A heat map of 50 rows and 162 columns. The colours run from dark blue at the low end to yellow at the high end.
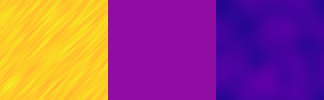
The table splits into one row of 3 panels. Panel 1,1: very high, slanting up to the right, faint in contrast. Panel 1,2: low, flat. Panel 1,3: very low, smooth, faint in contrast.
